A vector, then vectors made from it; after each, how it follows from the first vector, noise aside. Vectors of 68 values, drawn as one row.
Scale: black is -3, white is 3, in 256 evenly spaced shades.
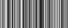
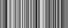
sign-scrambled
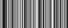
wrapped around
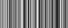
wrapped around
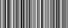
sign-scrambled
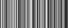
wrapped around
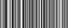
sign-scrambled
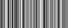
sign-scrambled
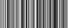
wrapped around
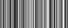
wrapped around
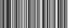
wrapped around
